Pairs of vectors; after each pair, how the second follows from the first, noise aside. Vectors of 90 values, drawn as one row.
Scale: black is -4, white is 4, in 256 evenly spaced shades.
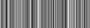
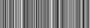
reversed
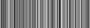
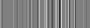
partly zeroed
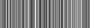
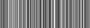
reversed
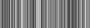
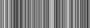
reversed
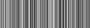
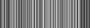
shuffled
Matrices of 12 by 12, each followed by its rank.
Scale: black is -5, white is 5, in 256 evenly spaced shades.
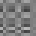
one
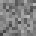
full rank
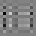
one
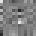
two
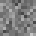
full rank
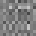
two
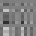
one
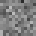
full rank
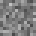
full rank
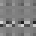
one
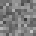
full rank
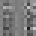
two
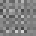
two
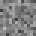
full rank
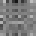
two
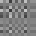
one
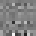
two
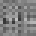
two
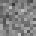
full rank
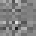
two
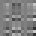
one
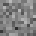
full rank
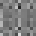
two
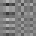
one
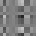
one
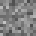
full rank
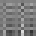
one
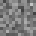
full rank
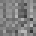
two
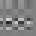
one
